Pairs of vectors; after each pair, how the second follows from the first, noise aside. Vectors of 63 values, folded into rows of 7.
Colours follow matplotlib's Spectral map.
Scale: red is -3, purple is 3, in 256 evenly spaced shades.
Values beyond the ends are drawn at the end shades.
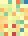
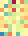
reversed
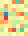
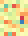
reversed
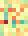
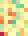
shuffled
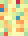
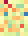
shuffled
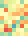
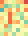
shuffled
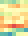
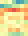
reversed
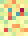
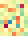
reversed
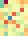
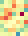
shuffled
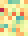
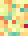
reversed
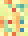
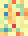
reversed
